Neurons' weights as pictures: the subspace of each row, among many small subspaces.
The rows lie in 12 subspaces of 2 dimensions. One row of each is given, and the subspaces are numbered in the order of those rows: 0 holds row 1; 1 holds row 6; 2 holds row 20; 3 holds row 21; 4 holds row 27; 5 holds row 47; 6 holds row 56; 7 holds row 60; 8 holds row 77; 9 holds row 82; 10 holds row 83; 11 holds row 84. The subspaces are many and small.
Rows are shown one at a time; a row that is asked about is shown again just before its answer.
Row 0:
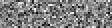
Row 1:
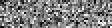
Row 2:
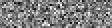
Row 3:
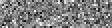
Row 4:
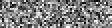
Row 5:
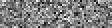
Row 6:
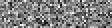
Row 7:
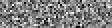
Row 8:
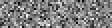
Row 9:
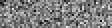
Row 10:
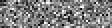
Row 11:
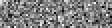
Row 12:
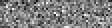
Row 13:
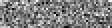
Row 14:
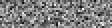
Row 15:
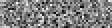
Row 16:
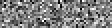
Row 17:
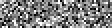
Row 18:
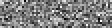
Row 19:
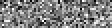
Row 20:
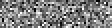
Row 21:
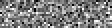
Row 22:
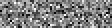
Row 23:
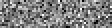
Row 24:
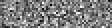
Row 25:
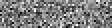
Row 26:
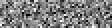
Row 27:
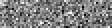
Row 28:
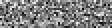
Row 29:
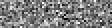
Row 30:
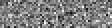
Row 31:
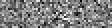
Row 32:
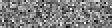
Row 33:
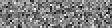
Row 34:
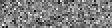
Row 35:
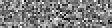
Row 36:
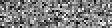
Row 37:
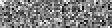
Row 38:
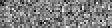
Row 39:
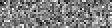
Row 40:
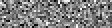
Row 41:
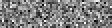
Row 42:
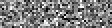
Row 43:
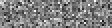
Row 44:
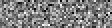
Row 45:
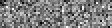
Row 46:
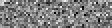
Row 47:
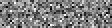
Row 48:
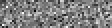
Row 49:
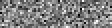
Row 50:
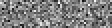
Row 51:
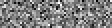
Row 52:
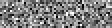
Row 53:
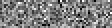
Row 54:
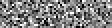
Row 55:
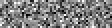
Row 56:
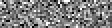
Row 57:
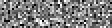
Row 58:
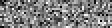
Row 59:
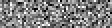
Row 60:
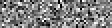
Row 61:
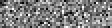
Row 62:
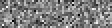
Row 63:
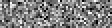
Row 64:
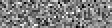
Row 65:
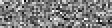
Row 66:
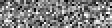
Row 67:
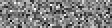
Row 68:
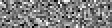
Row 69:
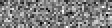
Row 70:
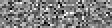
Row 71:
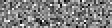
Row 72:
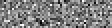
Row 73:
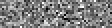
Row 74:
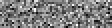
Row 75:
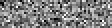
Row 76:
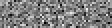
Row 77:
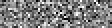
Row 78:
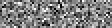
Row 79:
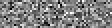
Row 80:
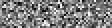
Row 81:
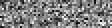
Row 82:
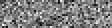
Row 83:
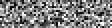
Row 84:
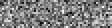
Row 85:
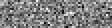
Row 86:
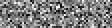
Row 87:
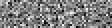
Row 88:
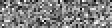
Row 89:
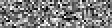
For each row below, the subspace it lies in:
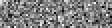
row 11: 1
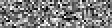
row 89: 4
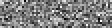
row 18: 8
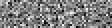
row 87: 1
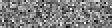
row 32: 2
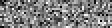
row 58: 0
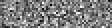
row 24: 10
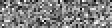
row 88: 7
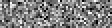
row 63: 2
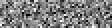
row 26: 9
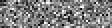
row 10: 0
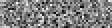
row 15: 10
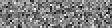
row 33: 5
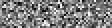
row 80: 7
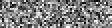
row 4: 2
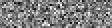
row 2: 7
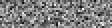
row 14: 10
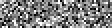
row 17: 9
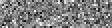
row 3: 9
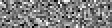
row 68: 6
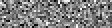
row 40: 6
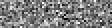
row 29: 0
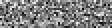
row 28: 10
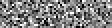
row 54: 6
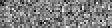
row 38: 4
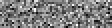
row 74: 3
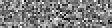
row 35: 8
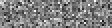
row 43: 4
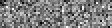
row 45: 4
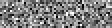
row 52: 6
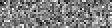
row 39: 11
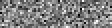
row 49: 3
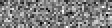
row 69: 11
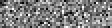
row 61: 4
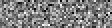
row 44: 3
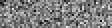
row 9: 4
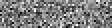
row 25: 2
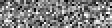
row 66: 7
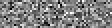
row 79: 11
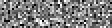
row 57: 1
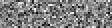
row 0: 3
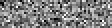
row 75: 4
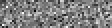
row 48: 9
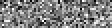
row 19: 7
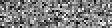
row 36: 0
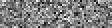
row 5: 8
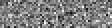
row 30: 1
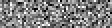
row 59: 2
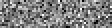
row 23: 3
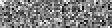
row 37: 4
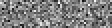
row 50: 11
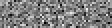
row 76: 1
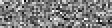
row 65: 8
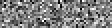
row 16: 7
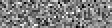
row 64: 6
